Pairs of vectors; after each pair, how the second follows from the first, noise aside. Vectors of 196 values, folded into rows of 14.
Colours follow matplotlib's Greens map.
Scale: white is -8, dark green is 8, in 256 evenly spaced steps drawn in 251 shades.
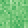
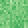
copied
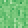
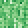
scaled up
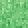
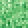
scaled up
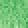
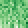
scaled up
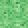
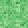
copied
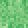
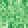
scaled up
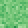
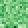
scaled up
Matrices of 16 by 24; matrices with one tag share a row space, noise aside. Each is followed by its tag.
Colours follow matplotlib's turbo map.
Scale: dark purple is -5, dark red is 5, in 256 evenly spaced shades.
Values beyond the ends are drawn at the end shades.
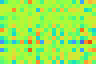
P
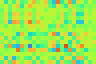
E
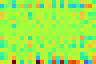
P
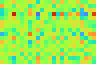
P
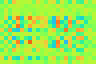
E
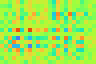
E
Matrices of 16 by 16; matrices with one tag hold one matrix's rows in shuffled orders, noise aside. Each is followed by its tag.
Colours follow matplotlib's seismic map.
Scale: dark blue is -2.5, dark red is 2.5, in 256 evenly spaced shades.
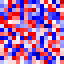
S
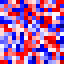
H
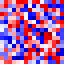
H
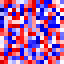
S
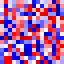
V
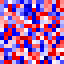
V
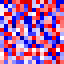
V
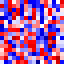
S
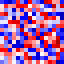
H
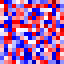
V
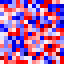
H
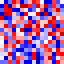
V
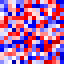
H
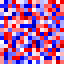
V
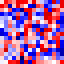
H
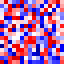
S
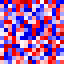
V
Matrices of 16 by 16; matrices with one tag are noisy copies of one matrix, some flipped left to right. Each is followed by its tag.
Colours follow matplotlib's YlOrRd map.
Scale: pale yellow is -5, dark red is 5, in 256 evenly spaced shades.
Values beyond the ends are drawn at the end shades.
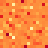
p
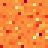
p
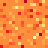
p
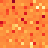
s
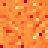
p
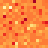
s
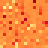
s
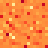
p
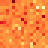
s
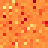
s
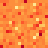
p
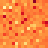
s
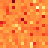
s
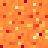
p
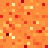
p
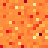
p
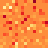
s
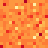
p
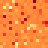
s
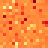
s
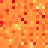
s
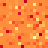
p
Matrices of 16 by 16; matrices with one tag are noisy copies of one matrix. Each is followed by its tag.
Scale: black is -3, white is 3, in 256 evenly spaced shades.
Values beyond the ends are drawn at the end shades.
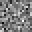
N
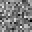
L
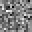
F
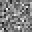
N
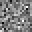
N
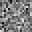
N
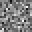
N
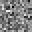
F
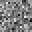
L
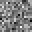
L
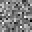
L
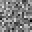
L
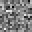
F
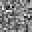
F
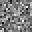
N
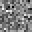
F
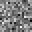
L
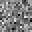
L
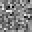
F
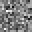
F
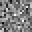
N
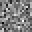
N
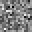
F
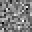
N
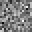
N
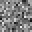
L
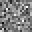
N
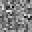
F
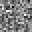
F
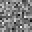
L
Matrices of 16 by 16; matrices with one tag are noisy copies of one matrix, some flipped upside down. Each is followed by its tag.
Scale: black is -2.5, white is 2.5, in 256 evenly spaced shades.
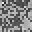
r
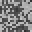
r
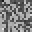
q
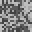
r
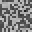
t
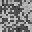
r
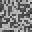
t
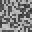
t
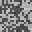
r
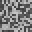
t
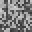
q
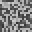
t
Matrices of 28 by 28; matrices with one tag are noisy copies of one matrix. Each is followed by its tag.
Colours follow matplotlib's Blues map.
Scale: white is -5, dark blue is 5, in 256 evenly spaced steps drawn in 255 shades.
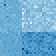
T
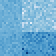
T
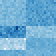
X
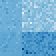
T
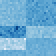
X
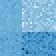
T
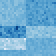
X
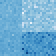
T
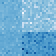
T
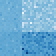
T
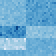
X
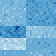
X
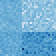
T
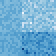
T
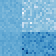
T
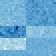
X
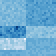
X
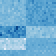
X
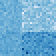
T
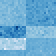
X
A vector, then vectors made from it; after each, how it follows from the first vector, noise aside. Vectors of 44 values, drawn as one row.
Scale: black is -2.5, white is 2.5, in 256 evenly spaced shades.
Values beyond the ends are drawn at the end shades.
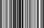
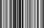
copied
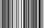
negated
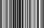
copied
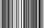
negated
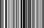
reversed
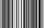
negated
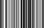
reversed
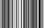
negated
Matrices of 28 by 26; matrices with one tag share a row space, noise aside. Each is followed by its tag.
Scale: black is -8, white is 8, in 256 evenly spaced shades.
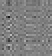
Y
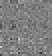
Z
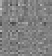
Z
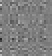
Z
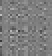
Z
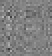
Y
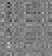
Y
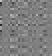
Z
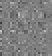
Z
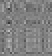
Y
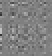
Z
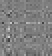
Y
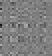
Z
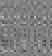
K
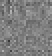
Y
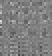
Z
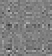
Y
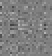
Z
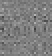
K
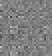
Z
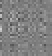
Z
